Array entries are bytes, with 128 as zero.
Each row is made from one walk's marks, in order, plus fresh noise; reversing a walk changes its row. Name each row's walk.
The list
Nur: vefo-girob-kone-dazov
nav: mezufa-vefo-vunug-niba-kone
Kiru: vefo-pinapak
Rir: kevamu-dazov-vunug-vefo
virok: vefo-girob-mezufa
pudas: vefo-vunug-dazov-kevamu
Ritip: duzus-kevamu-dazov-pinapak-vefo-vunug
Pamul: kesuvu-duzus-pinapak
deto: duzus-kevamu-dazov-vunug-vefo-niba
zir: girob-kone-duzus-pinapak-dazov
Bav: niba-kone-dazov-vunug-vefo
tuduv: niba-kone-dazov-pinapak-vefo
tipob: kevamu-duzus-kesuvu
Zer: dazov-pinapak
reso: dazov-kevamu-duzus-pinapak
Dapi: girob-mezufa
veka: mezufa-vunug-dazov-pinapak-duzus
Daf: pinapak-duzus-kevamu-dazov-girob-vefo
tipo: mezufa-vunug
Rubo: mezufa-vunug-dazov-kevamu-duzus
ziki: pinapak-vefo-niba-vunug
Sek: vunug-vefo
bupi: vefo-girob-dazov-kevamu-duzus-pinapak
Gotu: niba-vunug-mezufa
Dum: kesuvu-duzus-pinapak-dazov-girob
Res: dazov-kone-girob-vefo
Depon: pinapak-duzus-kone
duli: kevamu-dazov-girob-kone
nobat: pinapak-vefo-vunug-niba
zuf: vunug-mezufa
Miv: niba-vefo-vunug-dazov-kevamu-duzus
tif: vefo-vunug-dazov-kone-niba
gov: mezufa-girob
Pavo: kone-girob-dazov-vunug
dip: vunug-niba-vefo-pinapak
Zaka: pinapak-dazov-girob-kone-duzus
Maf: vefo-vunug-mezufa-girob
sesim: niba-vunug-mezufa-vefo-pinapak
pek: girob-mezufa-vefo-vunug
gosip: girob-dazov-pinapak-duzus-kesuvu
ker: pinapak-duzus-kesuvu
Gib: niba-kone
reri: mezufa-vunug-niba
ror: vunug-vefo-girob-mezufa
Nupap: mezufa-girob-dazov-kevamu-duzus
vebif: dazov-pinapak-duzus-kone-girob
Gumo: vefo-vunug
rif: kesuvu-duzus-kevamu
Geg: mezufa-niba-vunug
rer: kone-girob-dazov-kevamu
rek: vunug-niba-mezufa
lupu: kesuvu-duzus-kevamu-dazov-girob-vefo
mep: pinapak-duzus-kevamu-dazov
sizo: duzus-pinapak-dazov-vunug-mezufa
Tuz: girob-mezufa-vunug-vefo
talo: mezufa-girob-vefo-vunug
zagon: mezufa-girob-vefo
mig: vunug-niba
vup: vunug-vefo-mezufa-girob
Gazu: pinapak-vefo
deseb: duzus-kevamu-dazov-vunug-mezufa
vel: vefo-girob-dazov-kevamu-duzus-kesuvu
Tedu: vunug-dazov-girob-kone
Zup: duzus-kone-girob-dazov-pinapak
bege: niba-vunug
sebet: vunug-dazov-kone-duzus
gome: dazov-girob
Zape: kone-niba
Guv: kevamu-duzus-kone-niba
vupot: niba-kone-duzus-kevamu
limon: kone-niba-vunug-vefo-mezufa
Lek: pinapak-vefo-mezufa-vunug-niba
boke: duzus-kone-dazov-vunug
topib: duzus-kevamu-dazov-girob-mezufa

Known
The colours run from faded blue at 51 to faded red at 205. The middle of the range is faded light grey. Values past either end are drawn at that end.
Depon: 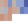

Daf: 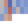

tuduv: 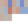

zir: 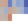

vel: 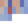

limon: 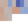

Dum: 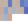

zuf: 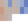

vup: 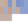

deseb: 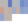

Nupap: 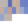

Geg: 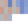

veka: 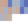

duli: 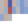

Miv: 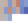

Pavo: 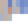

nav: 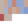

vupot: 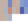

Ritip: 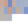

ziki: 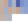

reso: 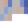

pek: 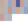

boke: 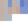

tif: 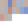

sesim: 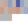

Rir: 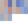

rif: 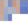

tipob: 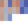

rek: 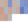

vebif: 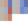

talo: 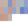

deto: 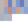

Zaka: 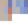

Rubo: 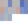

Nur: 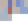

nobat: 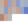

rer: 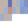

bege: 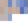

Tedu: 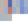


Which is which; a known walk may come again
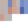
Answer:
Gib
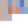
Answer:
Bav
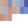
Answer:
Depon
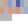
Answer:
sesim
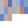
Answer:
bupi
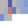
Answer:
topib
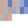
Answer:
gov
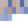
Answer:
lupu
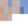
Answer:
rek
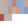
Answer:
nav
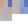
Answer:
Zer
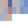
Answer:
gome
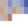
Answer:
sizo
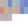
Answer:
Gotu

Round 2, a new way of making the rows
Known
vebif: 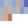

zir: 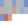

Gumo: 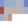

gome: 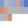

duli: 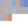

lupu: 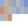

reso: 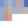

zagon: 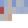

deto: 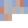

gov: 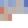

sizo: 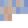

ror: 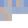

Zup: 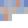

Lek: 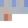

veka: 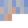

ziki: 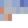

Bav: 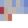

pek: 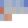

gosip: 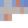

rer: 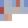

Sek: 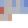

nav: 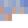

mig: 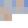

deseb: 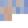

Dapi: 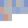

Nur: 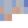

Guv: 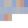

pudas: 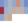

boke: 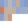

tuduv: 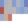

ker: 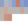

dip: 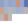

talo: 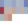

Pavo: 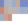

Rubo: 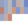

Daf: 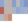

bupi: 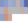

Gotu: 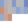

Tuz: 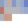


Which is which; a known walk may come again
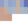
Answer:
vup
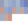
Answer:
nav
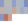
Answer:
zir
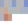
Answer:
nobat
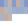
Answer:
ror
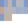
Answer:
virok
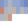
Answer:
Geg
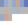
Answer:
Zer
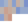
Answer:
sizo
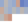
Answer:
Tedu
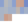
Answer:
Zape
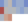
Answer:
Gazu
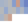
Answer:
sebet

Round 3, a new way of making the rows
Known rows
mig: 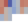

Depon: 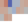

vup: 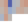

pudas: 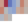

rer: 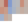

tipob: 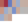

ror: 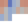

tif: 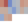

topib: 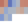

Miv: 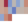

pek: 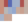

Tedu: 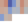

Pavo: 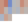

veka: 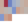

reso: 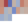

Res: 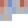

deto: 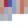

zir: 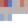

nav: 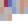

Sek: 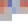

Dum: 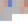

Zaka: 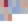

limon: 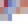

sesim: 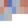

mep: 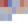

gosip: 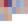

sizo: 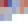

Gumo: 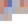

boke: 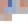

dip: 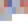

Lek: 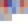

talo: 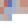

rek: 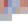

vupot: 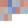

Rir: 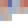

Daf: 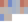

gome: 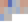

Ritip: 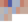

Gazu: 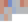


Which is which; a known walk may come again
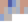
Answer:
duli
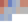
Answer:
Dapi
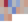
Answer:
Rubo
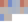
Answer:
Daf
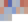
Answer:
dip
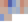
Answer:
Tedu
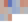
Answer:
Gib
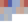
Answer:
deseb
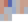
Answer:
Maf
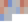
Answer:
Zup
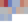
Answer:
mep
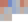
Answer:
Zape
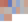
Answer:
ker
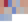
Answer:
bupi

